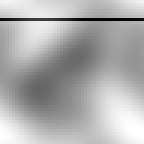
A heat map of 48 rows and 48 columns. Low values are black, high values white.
Average level on the scale: 70%. Odd lines: row 7. Ninth with the highest average: bottom right.
